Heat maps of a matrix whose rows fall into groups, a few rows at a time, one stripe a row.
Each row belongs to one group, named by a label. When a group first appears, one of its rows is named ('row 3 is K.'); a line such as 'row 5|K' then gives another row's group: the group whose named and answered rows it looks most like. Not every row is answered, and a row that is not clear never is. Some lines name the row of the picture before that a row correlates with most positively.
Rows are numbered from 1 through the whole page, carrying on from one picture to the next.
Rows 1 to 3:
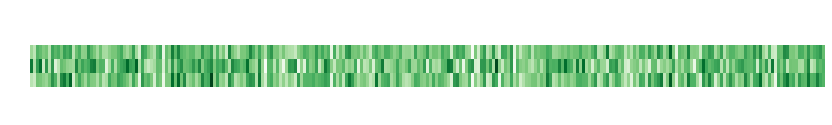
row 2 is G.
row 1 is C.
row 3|C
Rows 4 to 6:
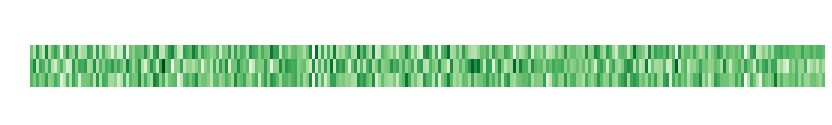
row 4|C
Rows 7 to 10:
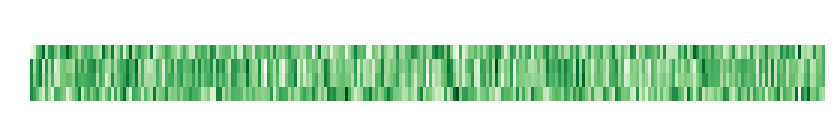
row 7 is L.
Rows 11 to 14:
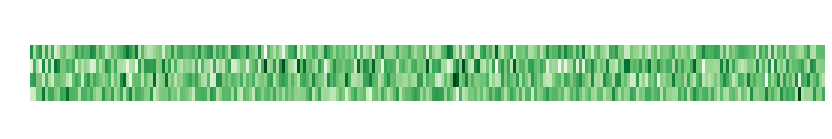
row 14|L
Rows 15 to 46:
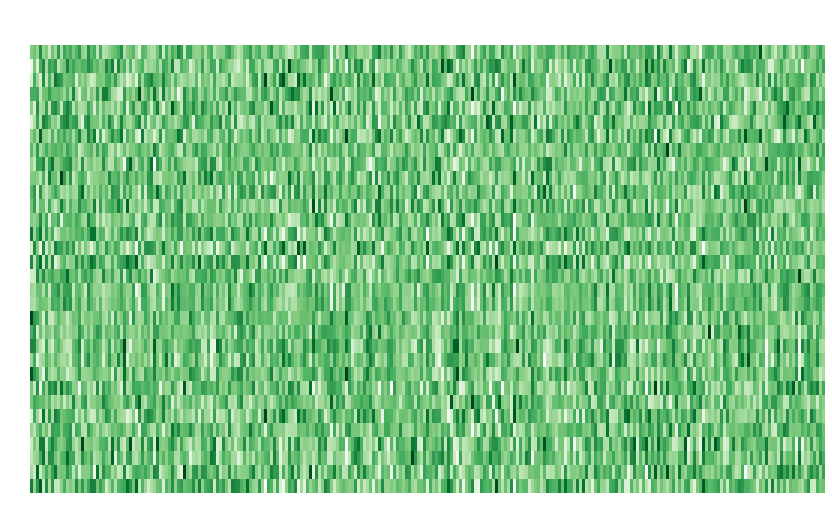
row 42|C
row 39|C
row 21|C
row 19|C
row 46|G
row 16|L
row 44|L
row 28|G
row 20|L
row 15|C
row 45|C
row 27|C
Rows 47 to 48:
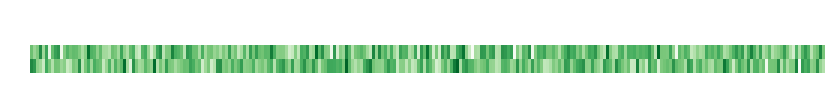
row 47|C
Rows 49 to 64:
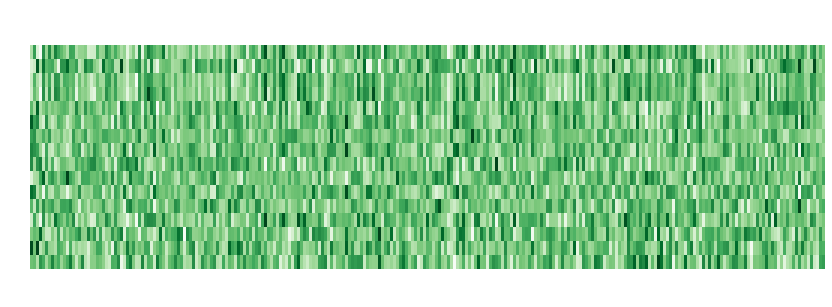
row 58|L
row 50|L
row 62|C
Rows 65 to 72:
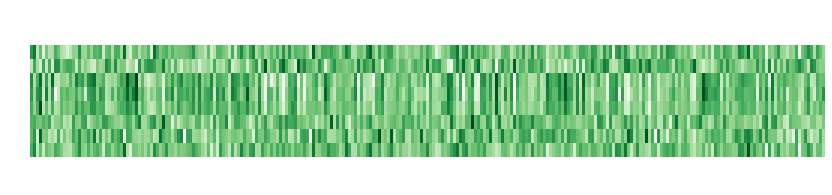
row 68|G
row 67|G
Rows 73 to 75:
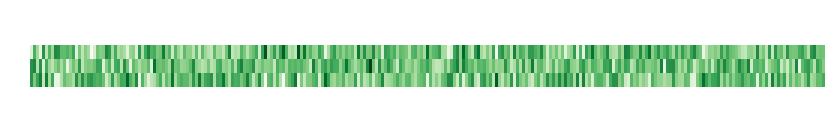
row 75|G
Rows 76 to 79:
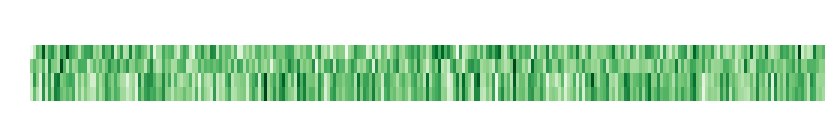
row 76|L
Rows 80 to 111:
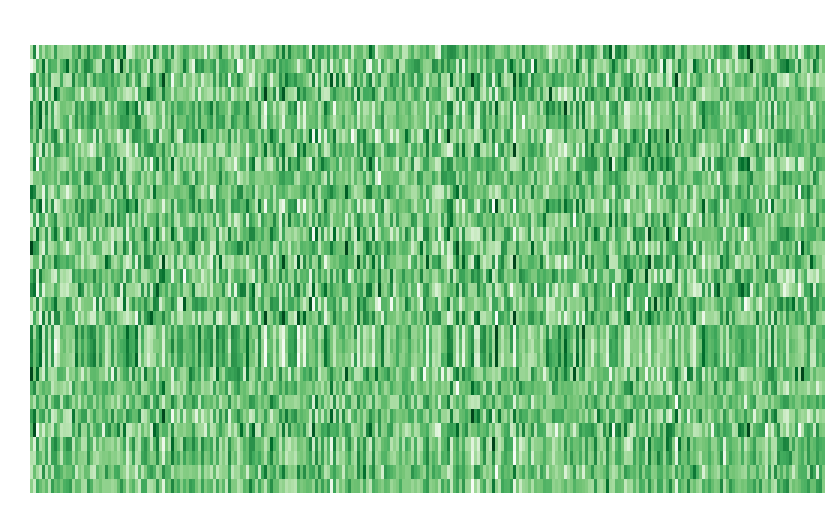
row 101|G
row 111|C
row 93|C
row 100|G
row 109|C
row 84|G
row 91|G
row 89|L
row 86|C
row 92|L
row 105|C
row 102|G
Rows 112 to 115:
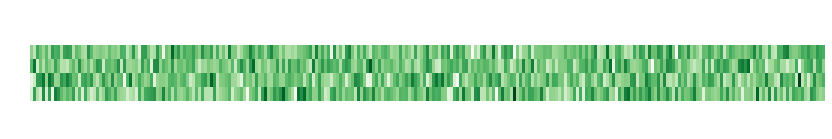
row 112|C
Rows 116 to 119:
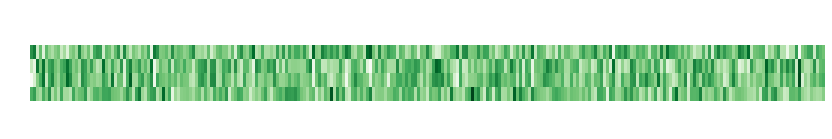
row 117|L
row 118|L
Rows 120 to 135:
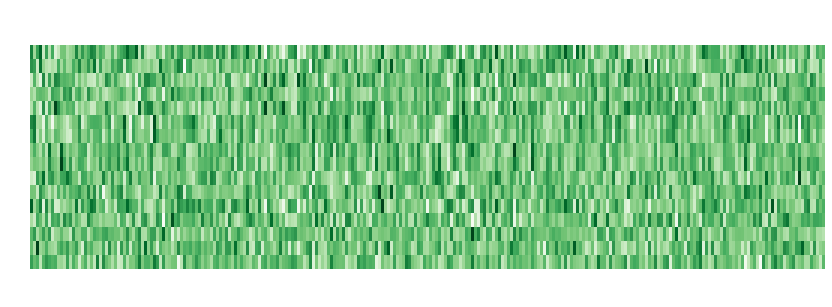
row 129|L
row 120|G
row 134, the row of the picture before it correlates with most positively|117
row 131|G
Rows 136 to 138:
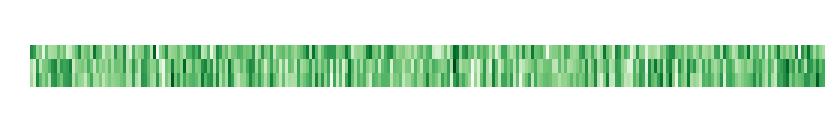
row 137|C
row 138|C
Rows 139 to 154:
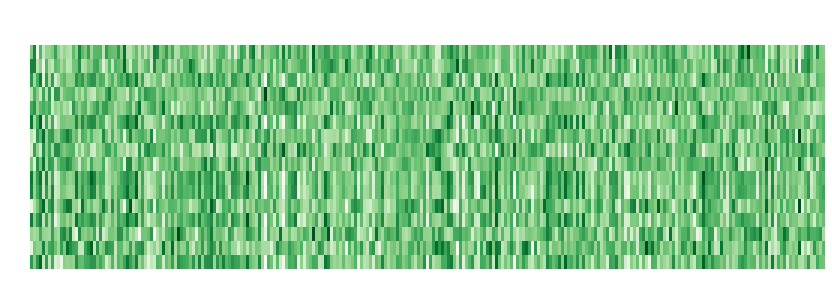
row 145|L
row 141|G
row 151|G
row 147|L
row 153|L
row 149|G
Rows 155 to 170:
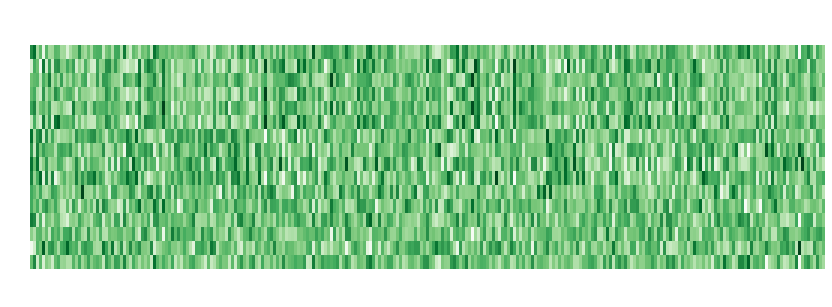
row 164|G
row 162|L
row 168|C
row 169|L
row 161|G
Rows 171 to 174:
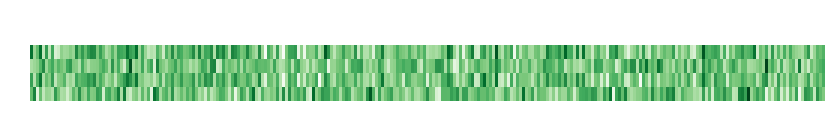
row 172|L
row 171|G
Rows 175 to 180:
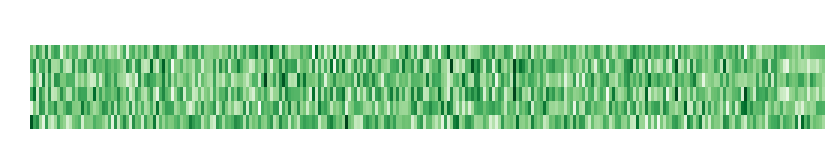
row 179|L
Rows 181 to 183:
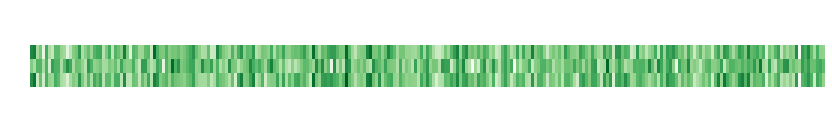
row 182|C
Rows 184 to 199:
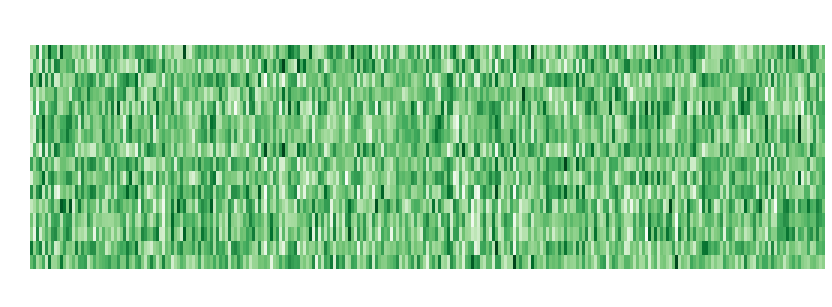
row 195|C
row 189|L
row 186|G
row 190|L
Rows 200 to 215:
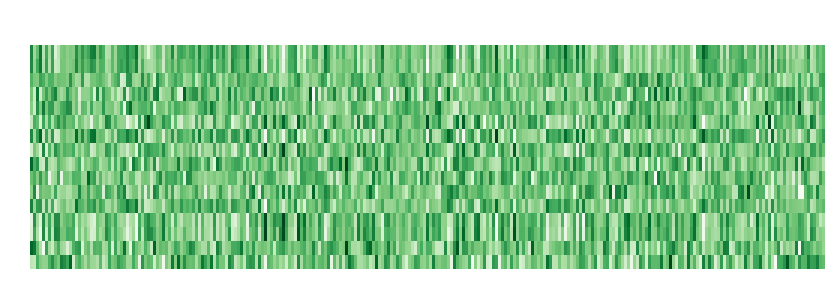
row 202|L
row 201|G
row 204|L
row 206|G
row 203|C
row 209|C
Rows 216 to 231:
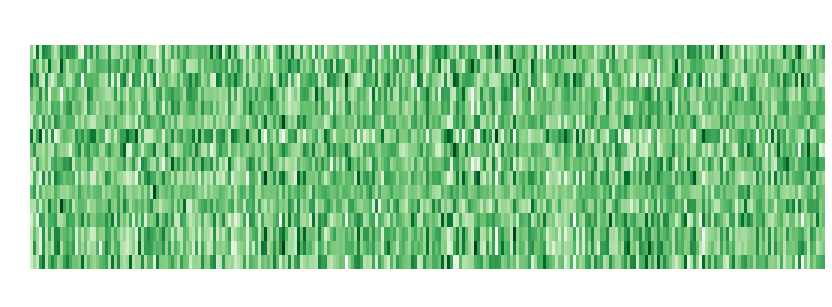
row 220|C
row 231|L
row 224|C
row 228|L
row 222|G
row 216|L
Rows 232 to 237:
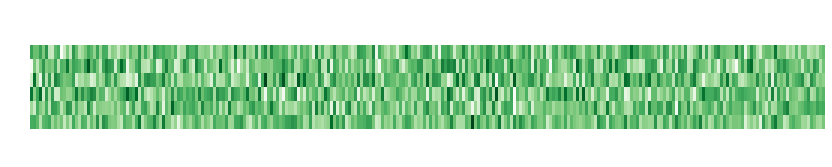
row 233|L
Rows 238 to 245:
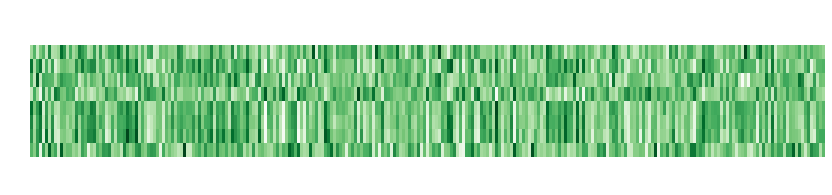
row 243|G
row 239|G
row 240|L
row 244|G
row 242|G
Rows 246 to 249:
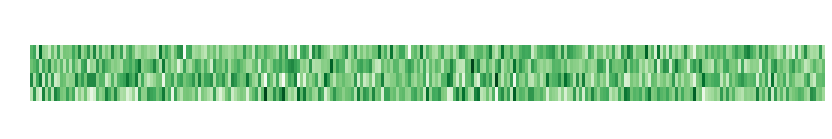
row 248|G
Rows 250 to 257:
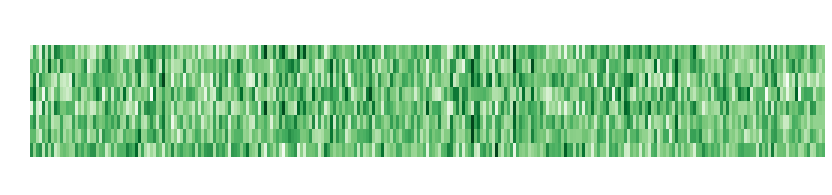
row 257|G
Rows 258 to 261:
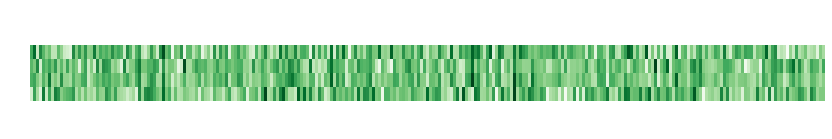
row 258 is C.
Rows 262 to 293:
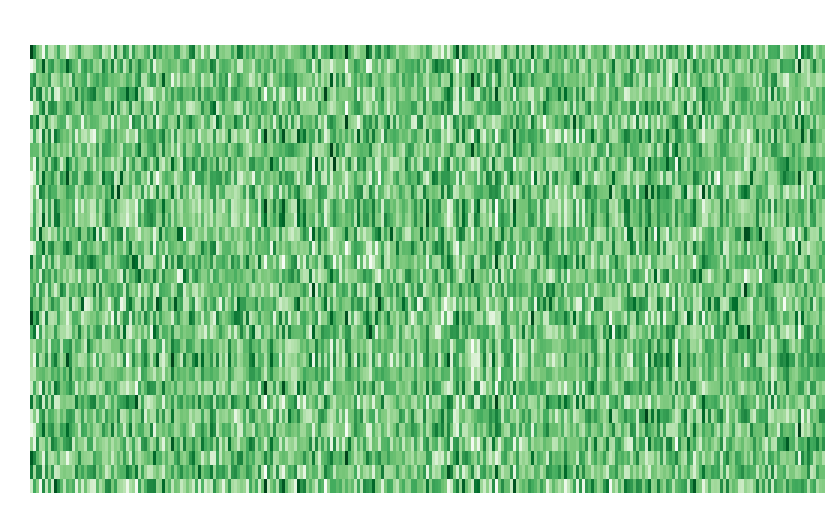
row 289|L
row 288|L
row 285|C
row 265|G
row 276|L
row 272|L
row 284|C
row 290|C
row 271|L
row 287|G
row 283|C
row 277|G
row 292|G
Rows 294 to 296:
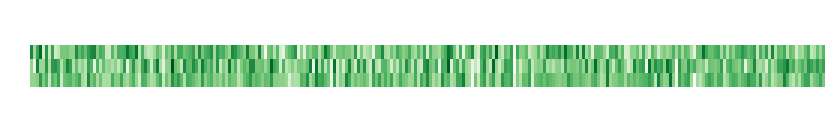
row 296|C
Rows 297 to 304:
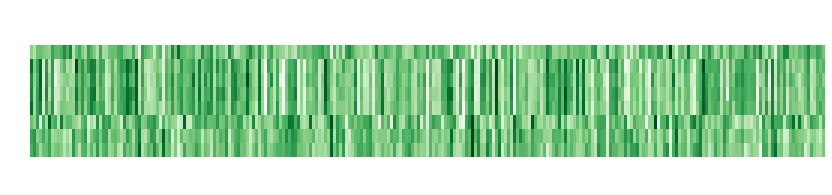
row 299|G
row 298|G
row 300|G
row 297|C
